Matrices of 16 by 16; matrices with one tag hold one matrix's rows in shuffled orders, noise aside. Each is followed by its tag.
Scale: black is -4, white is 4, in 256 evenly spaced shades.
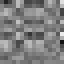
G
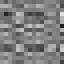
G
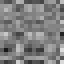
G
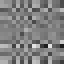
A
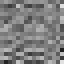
G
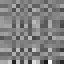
A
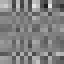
A
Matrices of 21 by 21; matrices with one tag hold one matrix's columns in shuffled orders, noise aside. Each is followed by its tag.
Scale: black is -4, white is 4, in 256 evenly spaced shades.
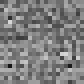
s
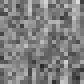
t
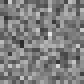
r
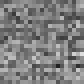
s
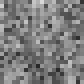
t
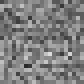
s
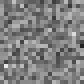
r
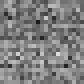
s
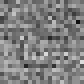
s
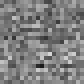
s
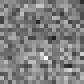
s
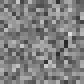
r
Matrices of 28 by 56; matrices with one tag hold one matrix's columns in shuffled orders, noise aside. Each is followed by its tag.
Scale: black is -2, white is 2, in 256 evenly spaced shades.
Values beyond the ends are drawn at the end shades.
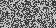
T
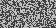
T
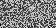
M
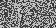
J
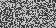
J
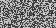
J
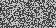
J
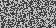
T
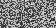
J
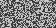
M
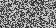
T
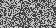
J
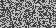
J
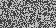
T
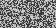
T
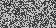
T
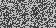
J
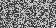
J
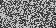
T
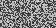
M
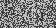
J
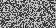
M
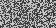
J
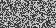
M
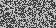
T
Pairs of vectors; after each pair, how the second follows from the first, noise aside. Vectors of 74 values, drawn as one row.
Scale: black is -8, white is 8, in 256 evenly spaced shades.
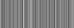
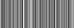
scaled up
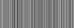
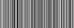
scaled up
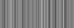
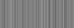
shrunk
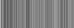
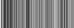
scaled up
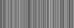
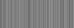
shrunk
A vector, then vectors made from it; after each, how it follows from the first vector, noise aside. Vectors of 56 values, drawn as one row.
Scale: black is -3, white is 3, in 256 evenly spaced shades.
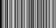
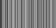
shrunk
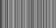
shrunk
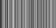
shrunk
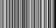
reversed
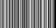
reversed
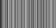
shrunk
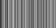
shrunk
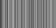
shrunk
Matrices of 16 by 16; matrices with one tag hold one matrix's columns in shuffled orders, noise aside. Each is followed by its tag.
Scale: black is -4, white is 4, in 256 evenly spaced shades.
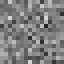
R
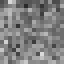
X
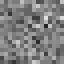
R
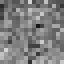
X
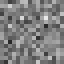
R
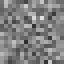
R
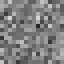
R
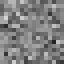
R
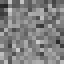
X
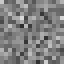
R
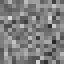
R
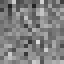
X
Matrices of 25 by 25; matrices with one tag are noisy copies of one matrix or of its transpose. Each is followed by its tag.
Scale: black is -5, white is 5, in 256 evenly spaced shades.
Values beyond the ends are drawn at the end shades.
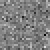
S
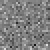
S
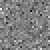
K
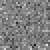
S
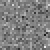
S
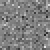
S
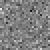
K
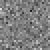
K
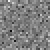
K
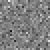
K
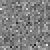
S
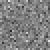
K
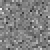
K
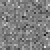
S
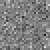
S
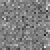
S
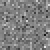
S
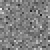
K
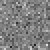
S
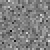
K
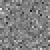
K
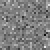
S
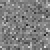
S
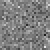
S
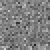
S
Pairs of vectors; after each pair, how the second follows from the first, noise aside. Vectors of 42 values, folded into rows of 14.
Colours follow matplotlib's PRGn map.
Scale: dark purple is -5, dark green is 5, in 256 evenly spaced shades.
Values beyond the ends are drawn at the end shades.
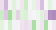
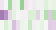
reversed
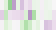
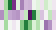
scaled up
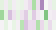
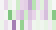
reversed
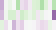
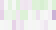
shrunk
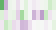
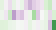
reversed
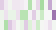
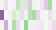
reversed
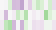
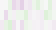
shrunk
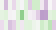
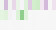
partly zeroed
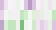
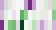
scaled up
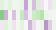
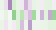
reversed
